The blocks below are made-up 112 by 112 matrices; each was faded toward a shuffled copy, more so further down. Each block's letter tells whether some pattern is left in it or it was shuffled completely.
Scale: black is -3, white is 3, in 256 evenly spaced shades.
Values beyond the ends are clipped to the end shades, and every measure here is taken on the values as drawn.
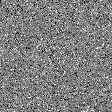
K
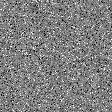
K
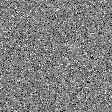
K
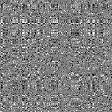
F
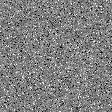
K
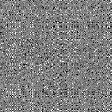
F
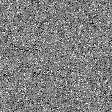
K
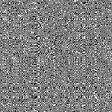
F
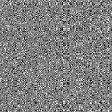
F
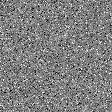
K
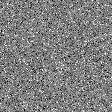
K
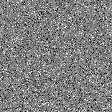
K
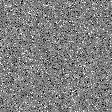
K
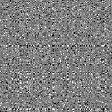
F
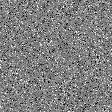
K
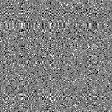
F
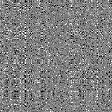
F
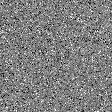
K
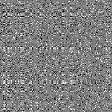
F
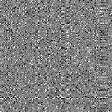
F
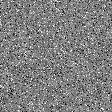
K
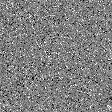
K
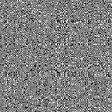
F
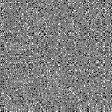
F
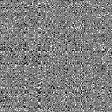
F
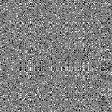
F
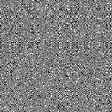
F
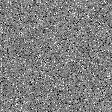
K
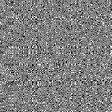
F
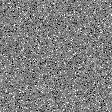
K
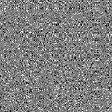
F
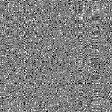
F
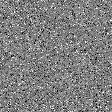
K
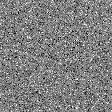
K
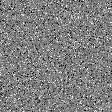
K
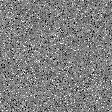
K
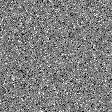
K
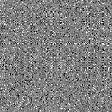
F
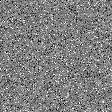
K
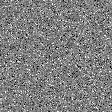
K
